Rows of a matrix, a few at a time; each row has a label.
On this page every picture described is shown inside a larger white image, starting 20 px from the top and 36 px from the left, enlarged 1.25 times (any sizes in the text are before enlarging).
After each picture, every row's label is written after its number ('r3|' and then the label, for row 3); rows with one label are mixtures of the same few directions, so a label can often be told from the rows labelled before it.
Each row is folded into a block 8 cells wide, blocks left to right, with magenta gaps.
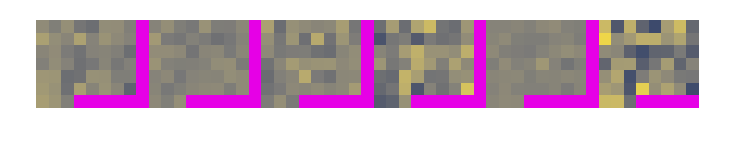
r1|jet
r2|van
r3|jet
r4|jet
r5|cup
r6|jet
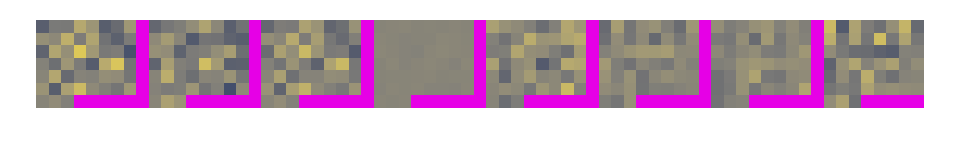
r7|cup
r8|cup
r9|cup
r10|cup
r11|cup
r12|jet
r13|jet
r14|jet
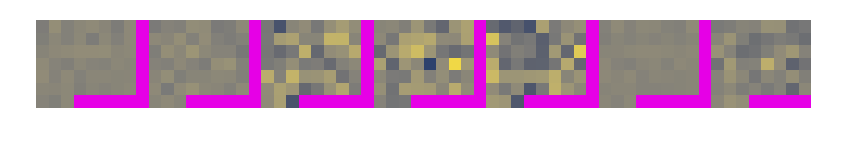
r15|jet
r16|cup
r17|van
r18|cup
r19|van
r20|jet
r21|cup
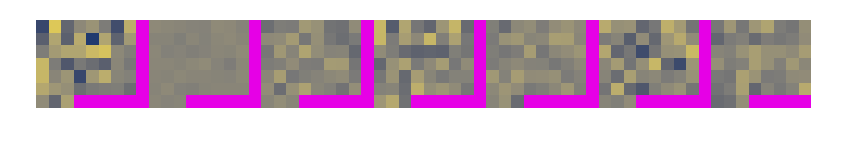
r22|jet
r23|cup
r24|cup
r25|jet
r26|van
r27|cup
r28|jet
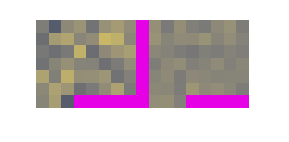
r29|van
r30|jet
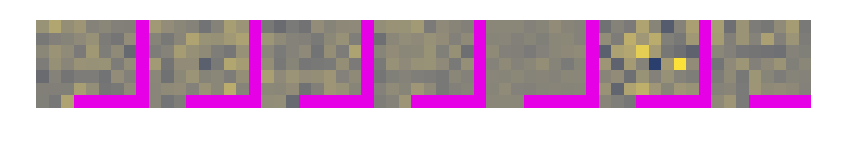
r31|van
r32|cup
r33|van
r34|van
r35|cup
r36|cup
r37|jet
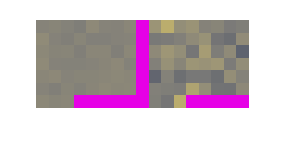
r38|van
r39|van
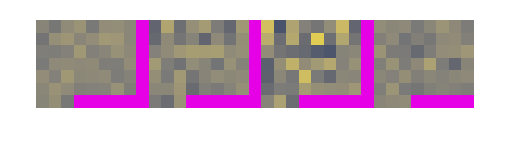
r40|van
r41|jet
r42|jet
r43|cup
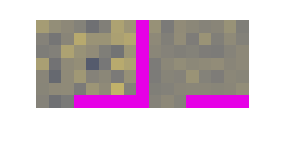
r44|cup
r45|jet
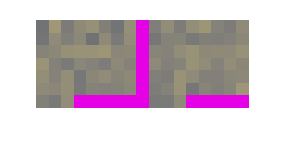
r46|jet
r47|jet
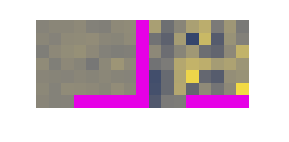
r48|cup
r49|jet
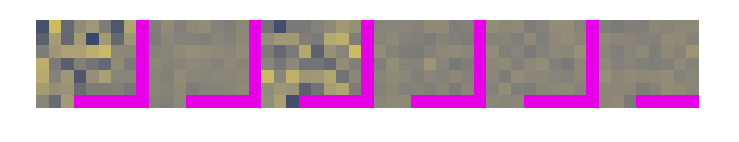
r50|jet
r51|jet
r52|van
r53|cup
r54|cup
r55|van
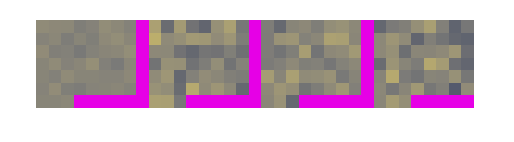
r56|cup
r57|jet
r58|van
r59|cup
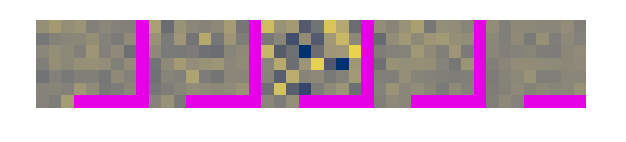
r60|van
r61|jet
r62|cup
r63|van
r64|jet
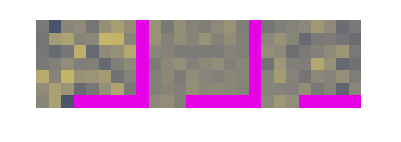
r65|van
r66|jet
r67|cup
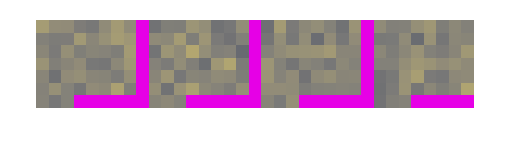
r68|cup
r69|cup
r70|jet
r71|jet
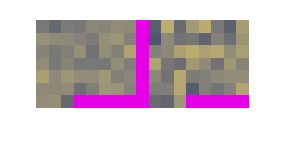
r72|van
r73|jet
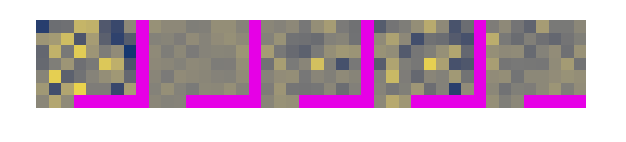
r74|cup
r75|cup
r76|cup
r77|cup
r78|van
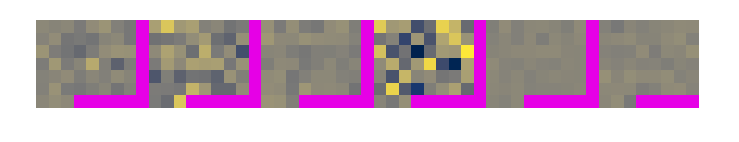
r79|cup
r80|van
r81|jet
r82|cup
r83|jet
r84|van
